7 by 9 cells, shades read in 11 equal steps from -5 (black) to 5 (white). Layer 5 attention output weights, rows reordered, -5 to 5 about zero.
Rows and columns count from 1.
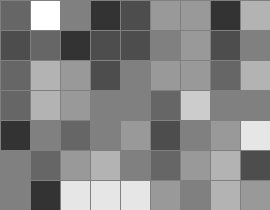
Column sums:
-8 4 3 -1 1 -1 7 -1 7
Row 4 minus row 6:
-1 3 0 -2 0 0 2 -2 2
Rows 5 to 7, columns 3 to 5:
-1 0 1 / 1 2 0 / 4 4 4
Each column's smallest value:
-3 -3 -3 -3 -2 -2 0 -3 -2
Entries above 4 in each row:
1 0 0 0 0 0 0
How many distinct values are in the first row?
7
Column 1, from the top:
-1 -2 -1 -1 -3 0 0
